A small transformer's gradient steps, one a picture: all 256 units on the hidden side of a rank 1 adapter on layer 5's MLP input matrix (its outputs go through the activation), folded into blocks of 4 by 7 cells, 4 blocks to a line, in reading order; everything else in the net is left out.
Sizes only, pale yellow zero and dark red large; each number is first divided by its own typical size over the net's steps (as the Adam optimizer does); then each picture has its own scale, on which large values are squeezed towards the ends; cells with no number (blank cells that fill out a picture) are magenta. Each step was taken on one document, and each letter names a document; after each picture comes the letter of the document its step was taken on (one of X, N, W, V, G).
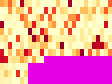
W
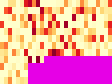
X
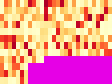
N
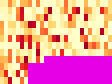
W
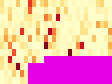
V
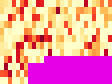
W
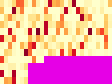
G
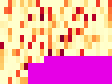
X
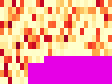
W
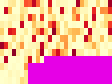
X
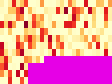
W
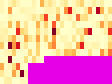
V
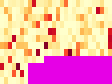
V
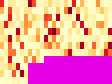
V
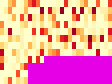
X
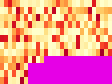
N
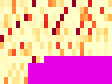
G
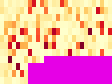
V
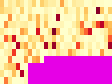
V
